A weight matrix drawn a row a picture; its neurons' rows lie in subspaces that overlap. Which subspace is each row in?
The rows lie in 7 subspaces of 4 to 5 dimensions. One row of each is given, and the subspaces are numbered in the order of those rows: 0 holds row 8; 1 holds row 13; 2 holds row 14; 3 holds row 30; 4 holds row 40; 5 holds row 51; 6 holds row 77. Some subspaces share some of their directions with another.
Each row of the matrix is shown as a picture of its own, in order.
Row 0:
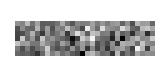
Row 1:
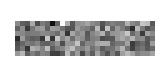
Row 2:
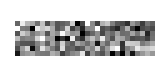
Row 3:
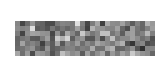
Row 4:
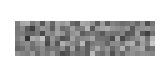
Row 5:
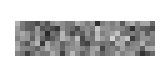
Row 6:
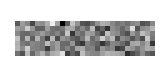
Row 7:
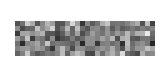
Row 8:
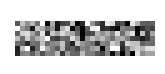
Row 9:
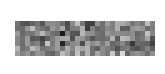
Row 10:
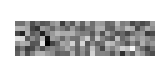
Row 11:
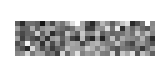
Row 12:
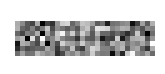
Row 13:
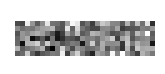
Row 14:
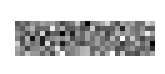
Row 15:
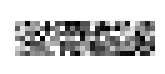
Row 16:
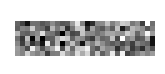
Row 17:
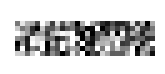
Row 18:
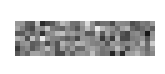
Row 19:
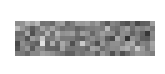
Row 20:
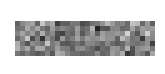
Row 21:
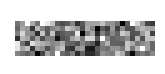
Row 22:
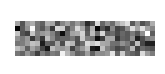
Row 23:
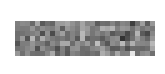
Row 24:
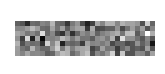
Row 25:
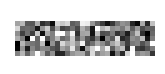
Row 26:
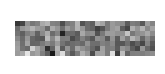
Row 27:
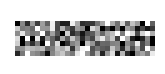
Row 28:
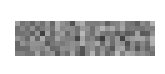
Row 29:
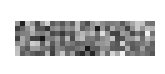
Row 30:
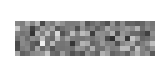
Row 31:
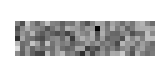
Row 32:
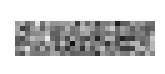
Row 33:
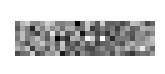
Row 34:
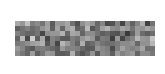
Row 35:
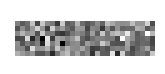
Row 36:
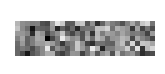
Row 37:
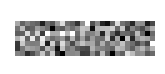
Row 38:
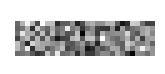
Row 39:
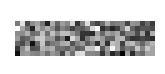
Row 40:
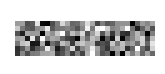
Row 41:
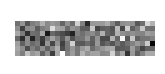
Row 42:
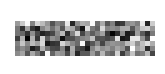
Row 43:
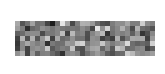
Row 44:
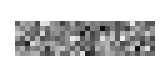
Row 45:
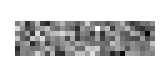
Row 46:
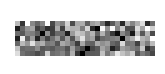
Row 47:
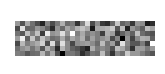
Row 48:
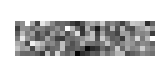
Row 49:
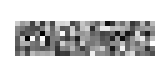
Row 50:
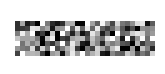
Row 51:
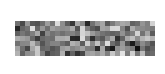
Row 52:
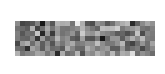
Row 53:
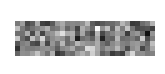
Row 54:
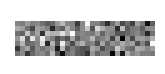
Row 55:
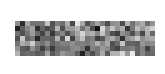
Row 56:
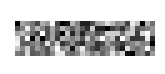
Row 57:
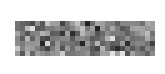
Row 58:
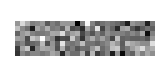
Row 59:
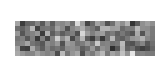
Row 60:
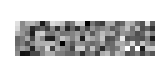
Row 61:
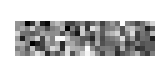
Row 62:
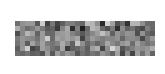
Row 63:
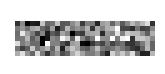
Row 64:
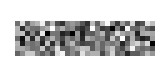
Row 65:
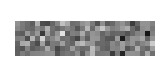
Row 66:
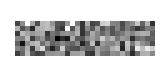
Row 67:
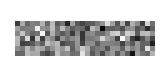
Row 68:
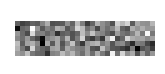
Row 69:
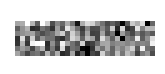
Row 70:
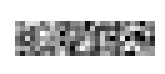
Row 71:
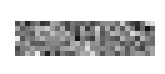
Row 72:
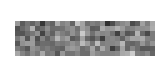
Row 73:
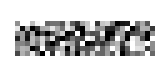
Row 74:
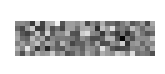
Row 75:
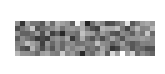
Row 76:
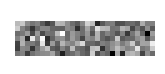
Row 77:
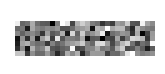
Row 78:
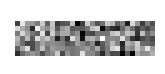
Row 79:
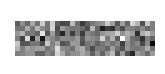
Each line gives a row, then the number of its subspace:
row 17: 4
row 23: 6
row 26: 3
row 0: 4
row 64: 2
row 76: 3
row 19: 3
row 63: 3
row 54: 2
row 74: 6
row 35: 6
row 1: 6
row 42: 2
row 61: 1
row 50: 3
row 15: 1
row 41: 2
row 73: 2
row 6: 6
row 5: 3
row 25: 4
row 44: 4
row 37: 2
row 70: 3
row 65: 4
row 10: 6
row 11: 1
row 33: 0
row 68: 3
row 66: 1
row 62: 0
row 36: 3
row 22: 3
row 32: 6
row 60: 3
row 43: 6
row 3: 0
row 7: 1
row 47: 2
